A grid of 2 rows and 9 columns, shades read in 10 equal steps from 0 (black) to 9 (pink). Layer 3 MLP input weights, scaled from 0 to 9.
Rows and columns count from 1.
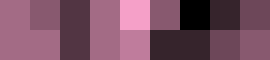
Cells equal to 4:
2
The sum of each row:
40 41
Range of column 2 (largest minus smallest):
1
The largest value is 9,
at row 1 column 5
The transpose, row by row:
6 6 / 5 6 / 3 3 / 6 6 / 9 7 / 5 2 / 0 2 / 2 4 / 4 5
